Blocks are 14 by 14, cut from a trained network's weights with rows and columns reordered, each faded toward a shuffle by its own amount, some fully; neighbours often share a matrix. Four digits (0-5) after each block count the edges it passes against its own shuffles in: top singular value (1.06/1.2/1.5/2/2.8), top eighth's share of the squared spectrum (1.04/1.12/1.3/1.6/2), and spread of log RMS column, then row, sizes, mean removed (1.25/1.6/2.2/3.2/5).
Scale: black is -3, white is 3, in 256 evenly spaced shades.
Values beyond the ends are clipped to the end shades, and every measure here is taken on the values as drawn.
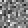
1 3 0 0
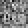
2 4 0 0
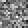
0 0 0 0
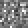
2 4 0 1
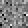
1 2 0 0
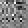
2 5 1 2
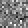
0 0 0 0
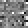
3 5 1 2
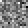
1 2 0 0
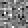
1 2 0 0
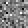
0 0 0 0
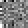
3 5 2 1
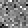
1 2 0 1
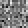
1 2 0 0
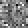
2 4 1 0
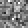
1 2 0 0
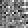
2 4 0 1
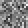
0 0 0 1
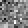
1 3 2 0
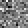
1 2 0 0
